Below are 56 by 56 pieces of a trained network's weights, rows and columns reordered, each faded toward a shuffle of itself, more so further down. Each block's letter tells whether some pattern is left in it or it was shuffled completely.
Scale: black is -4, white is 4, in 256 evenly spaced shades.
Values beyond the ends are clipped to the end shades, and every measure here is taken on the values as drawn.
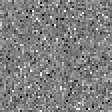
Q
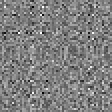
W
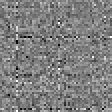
W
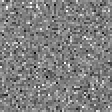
Q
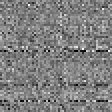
W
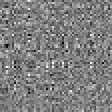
W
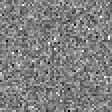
Q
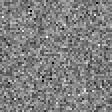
Q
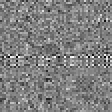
W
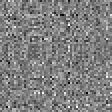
W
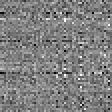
W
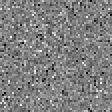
Q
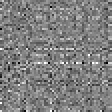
W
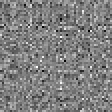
W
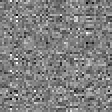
W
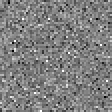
Q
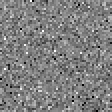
Q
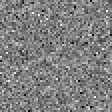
Q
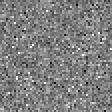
Q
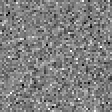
Q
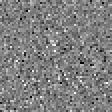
Q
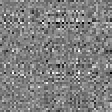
W
